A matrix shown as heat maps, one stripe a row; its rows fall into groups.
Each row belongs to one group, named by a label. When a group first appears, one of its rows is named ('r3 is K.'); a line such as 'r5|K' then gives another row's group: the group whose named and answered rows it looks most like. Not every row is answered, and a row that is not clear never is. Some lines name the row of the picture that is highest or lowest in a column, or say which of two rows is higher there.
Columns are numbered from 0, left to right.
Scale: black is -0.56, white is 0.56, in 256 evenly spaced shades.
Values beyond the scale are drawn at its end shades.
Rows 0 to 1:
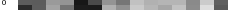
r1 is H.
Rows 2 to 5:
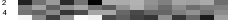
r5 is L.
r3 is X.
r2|H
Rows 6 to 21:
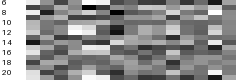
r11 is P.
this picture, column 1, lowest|8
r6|L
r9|H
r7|H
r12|P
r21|L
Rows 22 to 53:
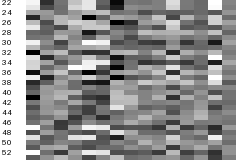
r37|P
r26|P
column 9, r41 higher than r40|Yes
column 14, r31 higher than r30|No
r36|H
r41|H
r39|H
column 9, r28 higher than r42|Yes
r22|P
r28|H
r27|L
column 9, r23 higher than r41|No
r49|P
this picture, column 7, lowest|26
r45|H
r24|L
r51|H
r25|H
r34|L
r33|P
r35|P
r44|H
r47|L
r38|H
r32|H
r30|L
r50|H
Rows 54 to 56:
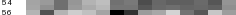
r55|L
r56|P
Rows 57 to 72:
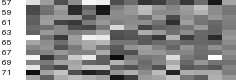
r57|L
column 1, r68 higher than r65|No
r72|P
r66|X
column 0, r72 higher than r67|Yes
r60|H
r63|X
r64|L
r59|H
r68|P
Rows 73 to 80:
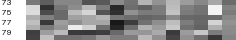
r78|P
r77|P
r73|H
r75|P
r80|X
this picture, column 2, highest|79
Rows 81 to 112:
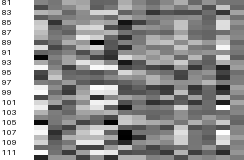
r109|P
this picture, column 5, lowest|105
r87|L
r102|P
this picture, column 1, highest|96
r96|X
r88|P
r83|L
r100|H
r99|L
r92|H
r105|H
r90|P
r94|L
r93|P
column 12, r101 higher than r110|No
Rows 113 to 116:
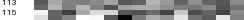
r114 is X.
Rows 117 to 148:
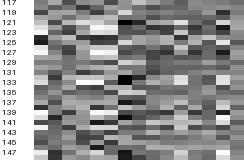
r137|P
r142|L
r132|P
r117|X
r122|L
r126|L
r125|H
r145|H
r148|P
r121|P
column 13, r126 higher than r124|No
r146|H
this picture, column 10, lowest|124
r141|H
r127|L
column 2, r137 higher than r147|Yes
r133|P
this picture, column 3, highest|133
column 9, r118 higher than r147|No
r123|L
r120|L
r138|H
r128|L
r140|P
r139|L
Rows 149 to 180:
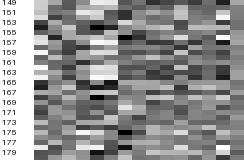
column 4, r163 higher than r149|No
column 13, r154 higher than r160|Yes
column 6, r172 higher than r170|No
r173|L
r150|L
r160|X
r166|H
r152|P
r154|H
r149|L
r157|L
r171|H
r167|L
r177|X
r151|P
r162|L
